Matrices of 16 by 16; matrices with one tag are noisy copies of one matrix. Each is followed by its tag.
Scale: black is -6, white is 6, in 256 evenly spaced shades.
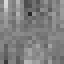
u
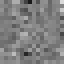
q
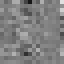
q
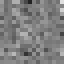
q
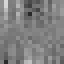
u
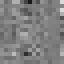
q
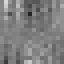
u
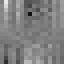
u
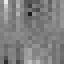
u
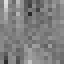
u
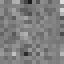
q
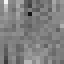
u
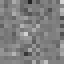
q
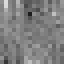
u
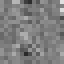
q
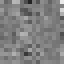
q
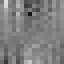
u
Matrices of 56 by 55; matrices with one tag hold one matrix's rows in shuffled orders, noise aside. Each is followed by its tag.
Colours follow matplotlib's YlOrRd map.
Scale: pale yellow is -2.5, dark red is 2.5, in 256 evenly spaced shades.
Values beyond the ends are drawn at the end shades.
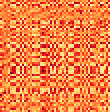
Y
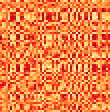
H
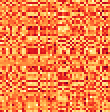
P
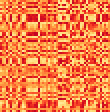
P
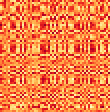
Y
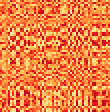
H
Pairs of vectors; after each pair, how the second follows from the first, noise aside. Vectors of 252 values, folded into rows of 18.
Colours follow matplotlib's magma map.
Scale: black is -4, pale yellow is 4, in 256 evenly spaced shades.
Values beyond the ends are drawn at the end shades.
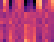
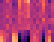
reversed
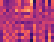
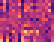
reversed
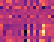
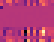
partly zeroed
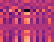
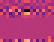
partly zeroed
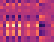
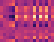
reversed
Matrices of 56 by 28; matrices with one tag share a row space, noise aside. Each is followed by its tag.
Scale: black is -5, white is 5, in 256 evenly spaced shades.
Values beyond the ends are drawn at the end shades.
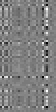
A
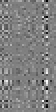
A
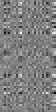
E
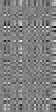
E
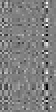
A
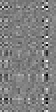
A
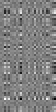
E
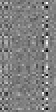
A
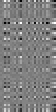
E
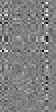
A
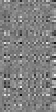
E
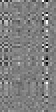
A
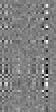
A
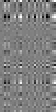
E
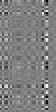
A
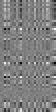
E
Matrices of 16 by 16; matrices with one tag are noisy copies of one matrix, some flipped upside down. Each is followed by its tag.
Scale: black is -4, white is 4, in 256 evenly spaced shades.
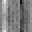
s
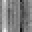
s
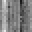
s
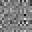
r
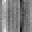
s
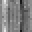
s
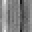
s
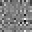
r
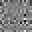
r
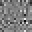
r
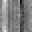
s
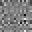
r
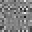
r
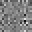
r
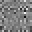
r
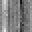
s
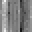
s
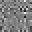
r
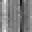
s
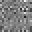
r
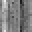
s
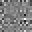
r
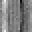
s
